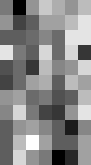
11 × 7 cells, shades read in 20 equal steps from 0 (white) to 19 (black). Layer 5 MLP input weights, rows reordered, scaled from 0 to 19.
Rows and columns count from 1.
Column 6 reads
8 5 2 3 8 5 12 8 17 12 16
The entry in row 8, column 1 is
9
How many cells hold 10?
5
